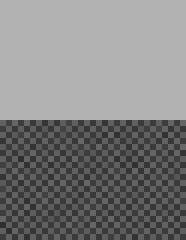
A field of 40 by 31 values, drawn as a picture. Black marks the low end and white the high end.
The table splits into 2 rows of 1 panel. Panel 1,1: high, flat. Panel 2,1: low, checkered.
